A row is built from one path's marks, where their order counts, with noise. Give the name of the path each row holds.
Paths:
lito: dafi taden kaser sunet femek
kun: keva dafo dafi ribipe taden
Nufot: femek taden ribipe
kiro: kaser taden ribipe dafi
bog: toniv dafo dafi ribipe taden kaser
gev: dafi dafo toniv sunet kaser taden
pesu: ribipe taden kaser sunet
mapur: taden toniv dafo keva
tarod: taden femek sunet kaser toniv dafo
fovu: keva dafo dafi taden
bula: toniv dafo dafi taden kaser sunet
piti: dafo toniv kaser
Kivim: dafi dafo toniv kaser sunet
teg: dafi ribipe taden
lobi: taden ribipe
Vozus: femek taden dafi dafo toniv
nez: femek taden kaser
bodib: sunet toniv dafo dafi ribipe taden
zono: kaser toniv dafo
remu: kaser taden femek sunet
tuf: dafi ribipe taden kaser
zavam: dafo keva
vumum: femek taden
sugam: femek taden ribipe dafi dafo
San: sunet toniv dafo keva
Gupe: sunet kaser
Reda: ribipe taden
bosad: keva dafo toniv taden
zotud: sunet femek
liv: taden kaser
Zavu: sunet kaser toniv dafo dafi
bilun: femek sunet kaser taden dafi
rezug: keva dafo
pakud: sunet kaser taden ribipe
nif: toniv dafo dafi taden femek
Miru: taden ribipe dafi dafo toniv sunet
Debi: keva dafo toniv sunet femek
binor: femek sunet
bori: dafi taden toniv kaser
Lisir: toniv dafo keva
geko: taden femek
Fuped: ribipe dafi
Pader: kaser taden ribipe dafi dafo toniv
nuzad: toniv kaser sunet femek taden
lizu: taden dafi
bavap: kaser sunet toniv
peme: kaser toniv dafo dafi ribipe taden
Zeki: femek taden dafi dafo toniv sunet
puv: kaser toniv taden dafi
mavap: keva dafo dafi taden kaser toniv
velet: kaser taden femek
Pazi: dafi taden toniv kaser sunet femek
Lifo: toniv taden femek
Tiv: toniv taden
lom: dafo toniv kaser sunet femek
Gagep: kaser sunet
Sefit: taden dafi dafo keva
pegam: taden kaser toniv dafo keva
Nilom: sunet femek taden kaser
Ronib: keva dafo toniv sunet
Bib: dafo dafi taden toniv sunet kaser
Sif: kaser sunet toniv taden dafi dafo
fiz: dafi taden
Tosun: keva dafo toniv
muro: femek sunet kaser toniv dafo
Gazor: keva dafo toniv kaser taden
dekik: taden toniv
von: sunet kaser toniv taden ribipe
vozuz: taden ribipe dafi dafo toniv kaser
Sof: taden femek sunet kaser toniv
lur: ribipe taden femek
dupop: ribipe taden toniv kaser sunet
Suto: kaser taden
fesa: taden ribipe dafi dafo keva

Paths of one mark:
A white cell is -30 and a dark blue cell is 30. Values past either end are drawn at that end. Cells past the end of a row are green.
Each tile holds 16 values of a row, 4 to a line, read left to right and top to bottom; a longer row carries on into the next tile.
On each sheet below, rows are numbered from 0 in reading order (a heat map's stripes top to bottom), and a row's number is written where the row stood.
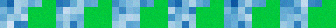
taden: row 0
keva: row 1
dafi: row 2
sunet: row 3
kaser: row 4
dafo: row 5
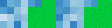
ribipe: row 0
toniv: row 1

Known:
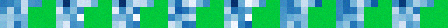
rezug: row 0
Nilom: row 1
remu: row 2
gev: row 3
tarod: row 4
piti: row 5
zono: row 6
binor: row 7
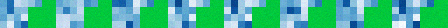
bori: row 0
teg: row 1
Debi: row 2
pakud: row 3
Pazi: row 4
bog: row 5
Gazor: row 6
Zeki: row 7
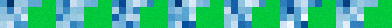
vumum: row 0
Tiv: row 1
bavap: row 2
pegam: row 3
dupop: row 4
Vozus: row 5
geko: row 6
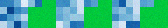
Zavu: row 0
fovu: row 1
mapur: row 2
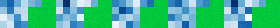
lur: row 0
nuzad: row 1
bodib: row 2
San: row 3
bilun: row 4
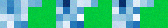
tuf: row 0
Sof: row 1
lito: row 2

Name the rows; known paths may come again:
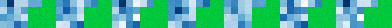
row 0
Suto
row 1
nif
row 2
tarod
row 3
peme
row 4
Reda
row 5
bula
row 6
Nilom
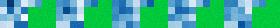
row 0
bilun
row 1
Pader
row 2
zono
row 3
Kivim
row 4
bosad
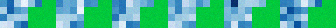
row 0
Bib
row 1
kun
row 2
dekik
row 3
fiz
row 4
liv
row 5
Zavu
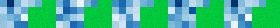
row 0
velet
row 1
gev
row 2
lur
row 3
Gagep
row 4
nez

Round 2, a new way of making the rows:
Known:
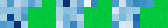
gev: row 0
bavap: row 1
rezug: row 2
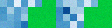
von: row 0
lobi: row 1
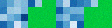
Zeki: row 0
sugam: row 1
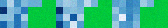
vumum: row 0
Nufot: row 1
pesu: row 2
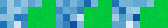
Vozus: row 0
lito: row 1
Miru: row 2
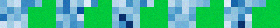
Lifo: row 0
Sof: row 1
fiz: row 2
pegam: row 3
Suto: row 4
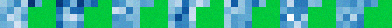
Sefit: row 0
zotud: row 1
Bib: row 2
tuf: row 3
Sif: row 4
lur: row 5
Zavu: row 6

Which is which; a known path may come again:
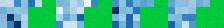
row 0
fiz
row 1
Tosun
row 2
vumum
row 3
Vozus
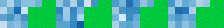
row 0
bog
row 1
pakud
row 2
pesu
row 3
vozuz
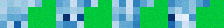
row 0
Gazor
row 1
Kivim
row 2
zono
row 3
zavam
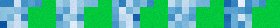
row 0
Debi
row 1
mapur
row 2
San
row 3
pegam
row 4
lom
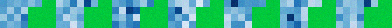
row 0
bodib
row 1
Sefit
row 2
Nilom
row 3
lobi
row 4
Gagep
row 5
teg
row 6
nif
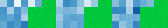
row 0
von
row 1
Pader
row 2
tarod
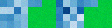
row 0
Bib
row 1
geko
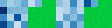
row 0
Nufot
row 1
fovu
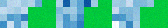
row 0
bosad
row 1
Sif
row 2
Tiv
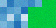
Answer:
velet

